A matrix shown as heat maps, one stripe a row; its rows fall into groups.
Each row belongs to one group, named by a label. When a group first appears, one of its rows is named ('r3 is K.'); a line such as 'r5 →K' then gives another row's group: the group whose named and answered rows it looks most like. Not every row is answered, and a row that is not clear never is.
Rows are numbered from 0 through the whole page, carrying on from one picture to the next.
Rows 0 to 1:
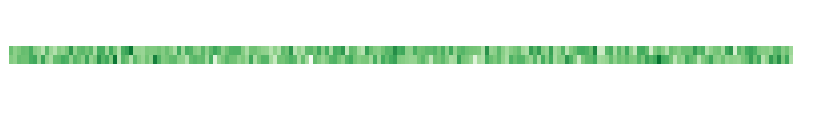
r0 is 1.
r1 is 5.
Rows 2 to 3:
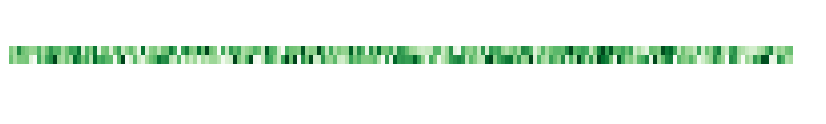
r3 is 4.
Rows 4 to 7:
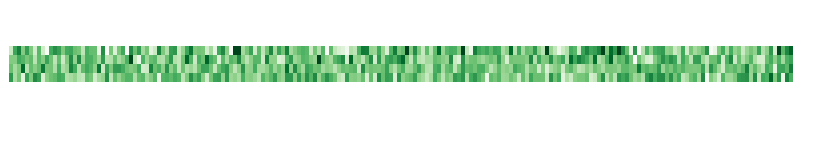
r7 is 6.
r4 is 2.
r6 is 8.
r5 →1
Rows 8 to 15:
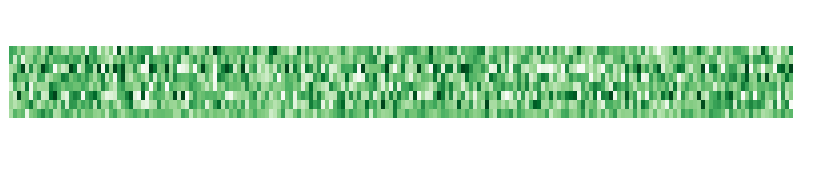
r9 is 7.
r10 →8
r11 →7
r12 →2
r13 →1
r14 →1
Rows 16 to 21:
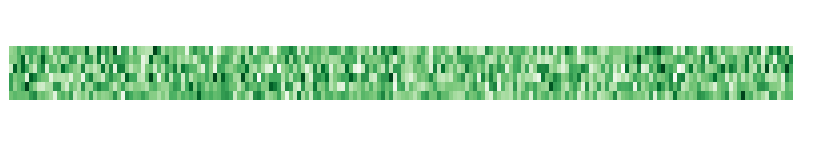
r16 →5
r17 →8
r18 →7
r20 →6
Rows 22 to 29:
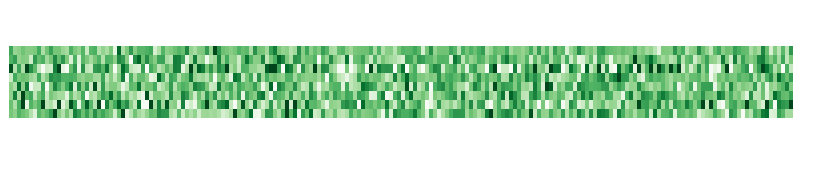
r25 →2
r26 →2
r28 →8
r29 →4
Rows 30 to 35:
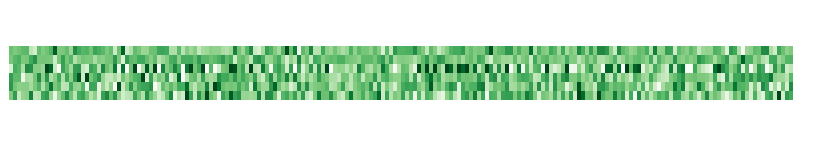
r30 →4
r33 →7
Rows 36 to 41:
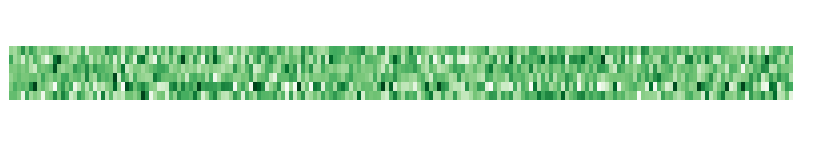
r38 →4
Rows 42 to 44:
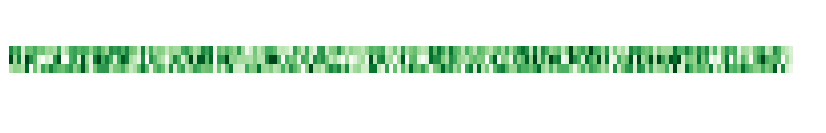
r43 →6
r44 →2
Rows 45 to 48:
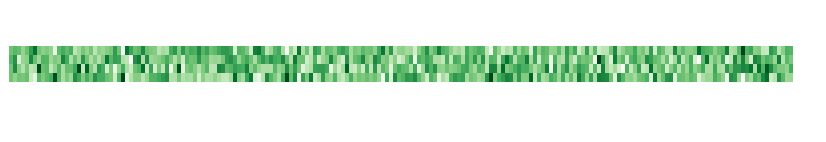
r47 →7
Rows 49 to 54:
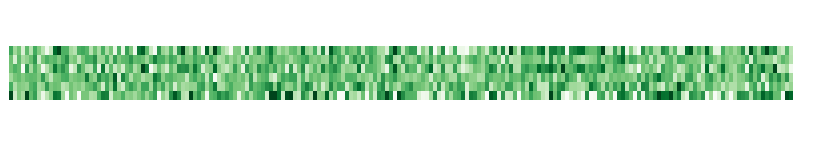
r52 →5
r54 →6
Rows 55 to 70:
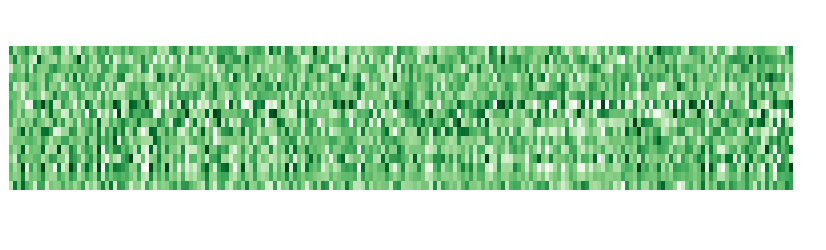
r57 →2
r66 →8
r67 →1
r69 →8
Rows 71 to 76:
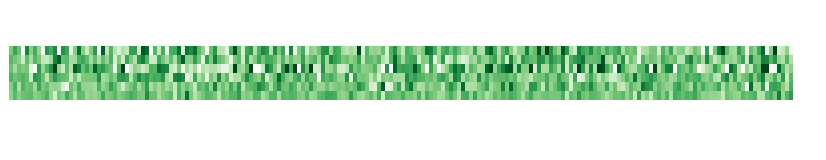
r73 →4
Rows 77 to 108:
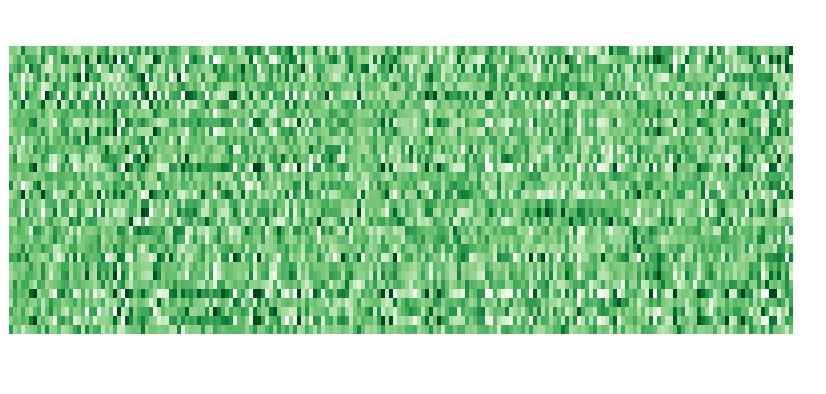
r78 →5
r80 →7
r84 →5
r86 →5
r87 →7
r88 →2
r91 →2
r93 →8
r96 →1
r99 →8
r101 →5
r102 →5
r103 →7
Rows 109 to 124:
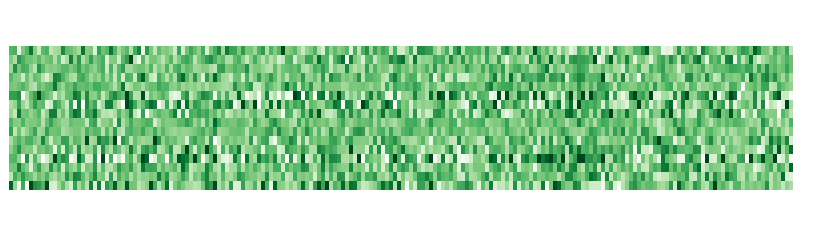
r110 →1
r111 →7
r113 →4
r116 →1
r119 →5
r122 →1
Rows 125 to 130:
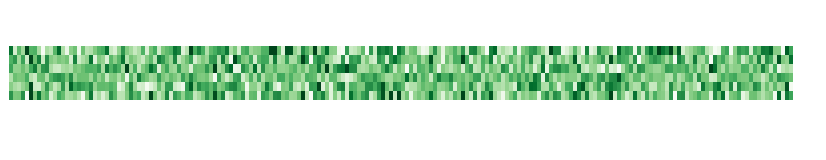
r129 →1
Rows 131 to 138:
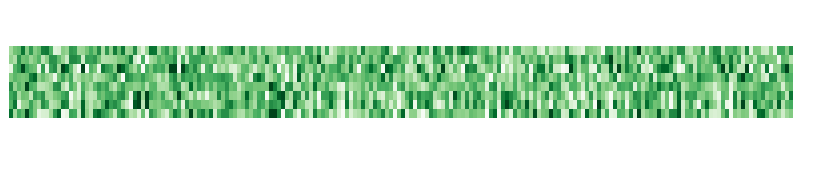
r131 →8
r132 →1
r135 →6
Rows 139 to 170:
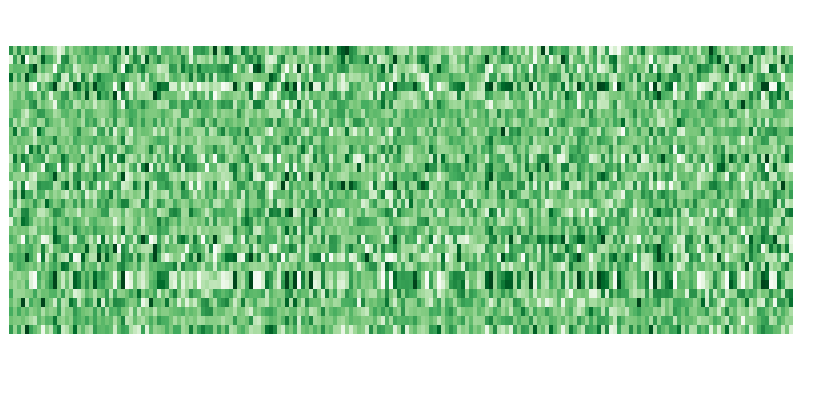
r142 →6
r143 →4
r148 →7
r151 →7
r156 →2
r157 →6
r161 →5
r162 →6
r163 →7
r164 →4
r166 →6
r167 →8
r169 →4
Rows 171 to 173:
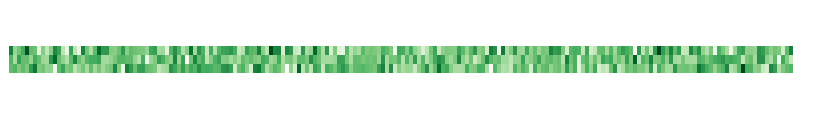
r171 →6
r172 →1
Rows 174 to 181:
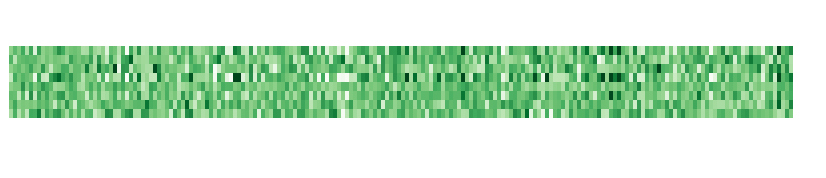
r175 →1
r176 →5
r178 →8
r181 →2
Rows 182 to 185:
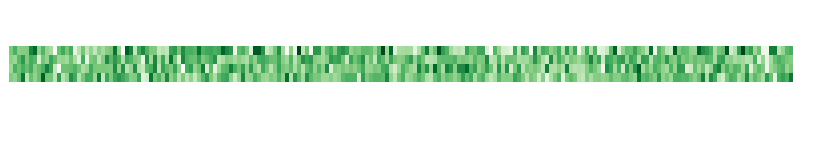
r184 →8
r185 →8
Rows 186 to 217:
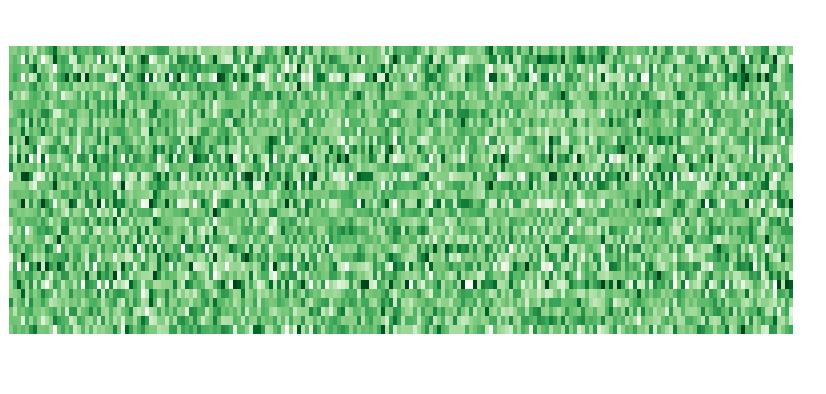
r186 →4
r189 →7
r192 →5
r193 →8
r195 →8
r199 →6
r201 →4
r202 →5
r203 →8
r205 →5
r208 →8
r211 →5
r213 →8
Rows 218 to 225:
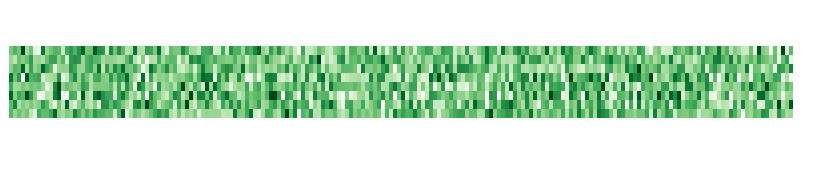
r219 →1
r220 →8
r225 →4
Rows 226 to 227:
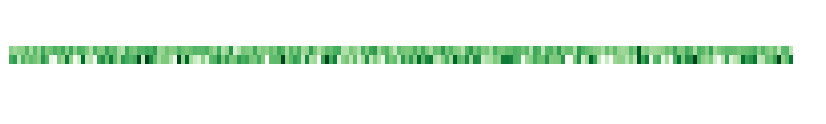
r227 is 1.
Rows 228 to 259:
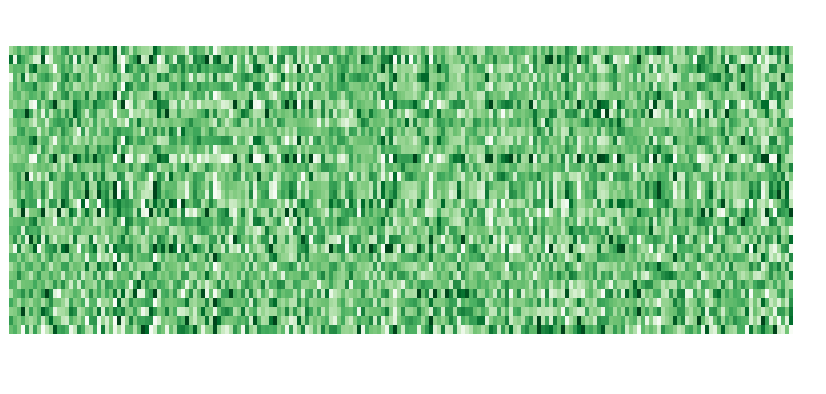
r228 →5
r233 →5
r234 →4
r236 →2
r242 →2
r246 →8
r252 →5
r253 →1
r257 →8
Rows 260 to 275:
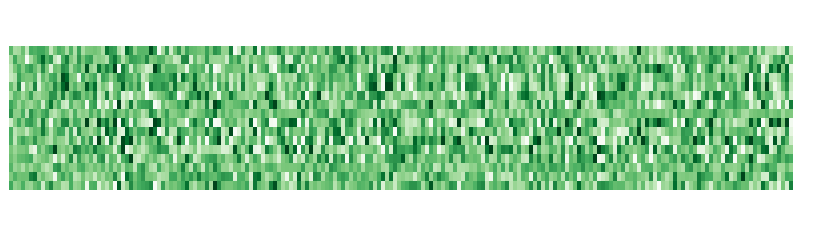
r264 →7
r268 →5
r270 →1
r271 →4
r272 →1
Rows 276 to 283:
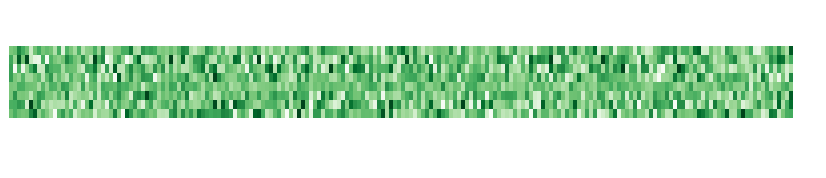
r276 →1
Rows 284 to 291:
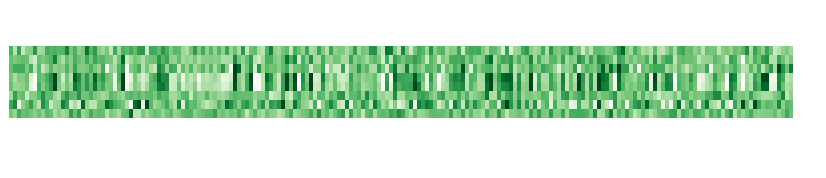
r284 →7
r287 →4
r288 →4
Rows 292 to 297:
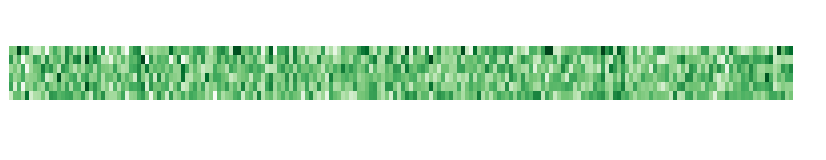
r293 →7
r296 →7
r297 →2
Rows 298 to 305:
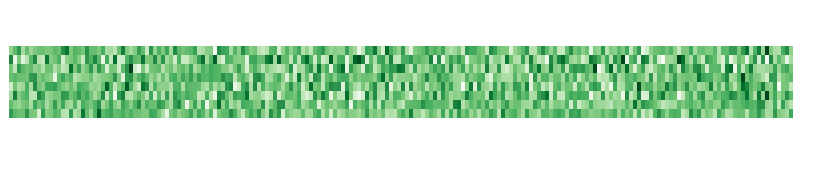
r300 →1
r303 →7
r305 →6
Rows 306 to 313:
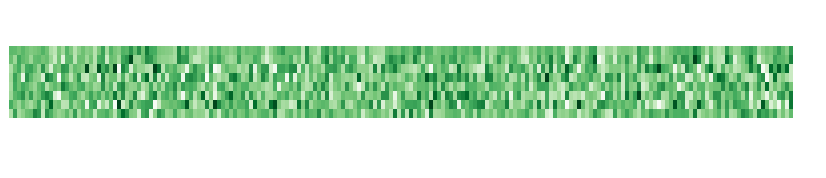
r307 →1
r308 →5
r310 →7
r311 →8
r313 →2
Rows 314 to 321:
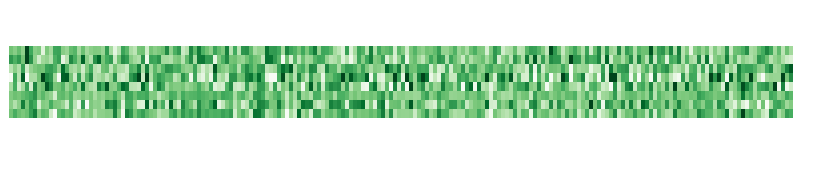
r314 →6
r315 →6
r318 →2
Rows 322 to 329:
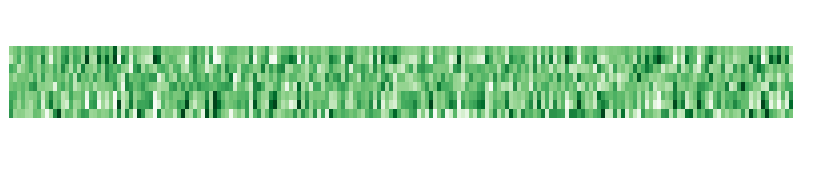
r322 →5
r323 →5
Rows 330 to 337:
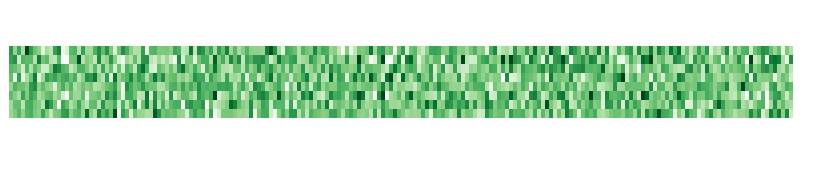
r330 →6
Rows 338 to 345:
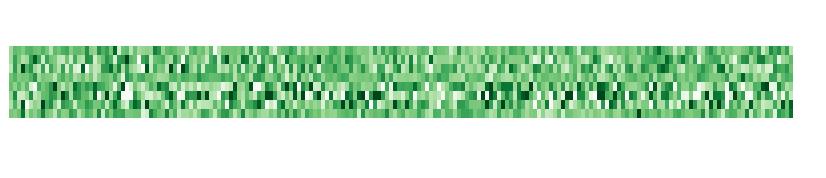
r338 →5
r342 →4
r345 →8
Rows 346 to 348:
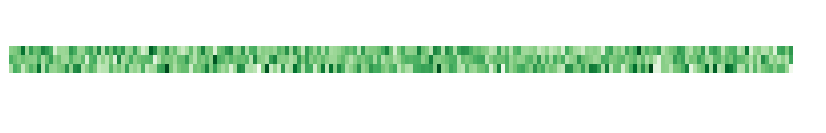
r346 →8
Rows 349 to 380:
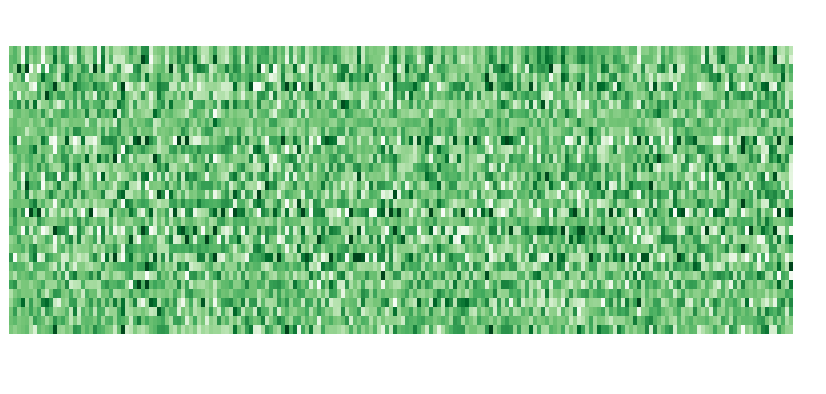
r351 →2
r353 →4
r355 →2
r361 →5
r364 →6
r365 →2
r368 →7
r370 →1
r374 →1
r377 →8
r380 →4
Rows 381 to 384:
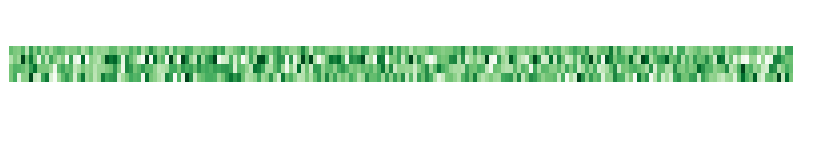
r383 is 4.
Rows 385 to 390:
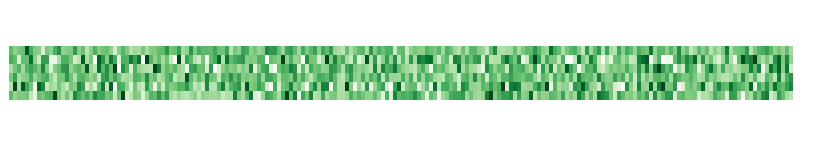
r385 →6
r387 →5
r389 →7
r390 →4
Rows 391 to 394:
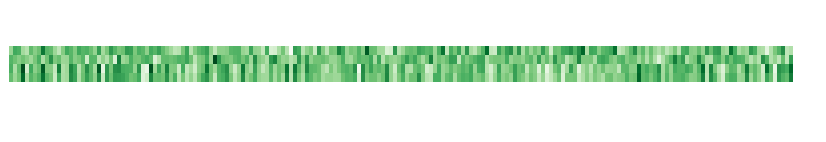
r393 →8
